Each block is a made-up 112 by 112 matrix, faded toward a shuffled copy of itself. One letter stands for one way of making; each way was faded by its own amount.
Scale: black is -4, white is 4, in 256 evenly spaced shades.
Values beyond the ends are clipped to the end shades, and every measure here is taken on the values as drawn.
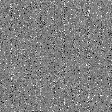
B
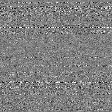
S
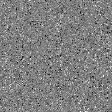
B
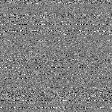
S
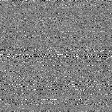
S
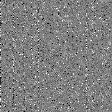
B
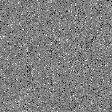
B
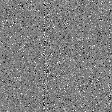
B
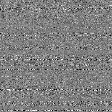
S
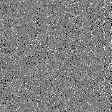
B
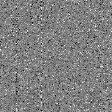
B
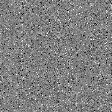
B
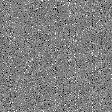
B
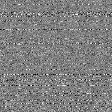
S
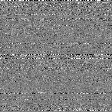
S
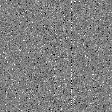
B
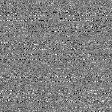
S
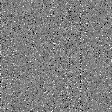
B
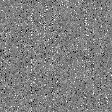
B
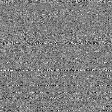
S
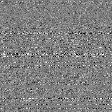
S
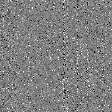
B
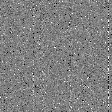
B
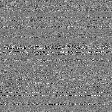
S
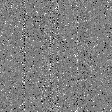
B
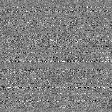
S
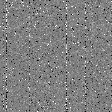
B
